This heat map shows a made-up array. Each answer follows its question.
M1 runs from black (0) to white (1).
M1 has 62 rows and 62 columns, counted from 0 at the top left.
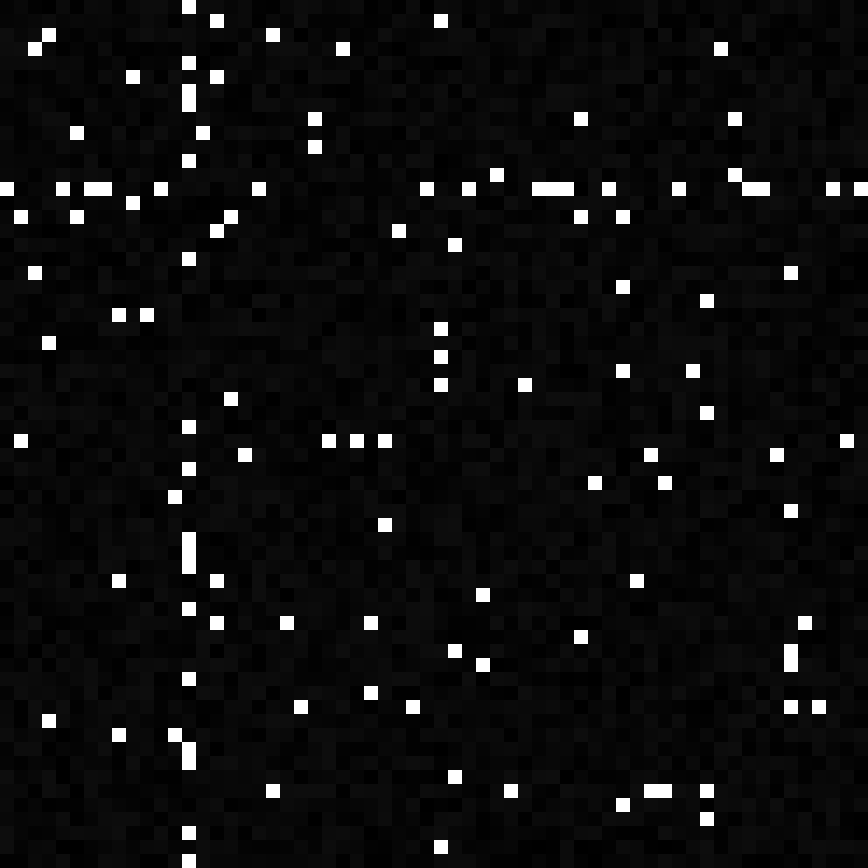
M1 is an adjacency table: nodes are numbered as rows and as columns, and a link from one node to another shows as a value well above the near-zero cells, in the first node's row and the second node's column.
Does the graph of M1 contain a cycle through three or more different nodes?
no
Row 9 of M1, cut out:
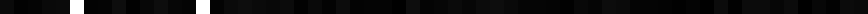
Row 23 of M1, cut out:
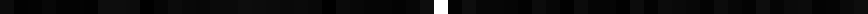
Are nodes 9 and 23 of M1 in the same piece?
yes
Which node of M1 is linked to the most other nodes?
node 13
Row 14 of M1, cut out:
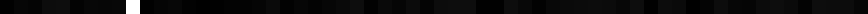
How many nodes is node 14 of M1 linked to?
1
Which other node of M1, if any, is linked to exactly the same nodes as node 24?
node 51
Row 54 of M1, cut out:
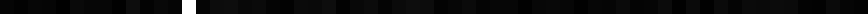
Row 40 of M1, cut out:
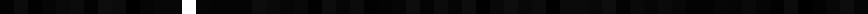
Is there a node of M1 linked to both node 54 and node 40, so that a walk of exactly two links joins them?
yes
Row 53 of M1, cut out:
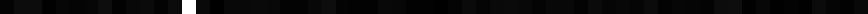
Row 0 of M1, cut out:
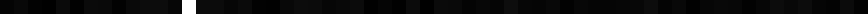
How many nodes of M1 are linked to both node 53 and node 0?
1
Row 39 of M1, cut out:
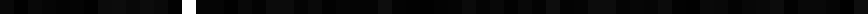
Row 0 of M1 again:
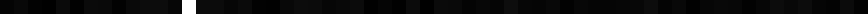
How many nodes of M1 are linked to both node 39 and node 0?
1
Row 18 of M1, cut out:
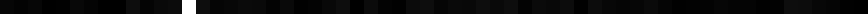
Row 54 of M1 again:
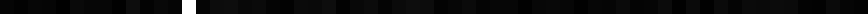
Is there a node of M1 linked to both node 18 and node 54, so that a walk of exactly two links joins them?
yes
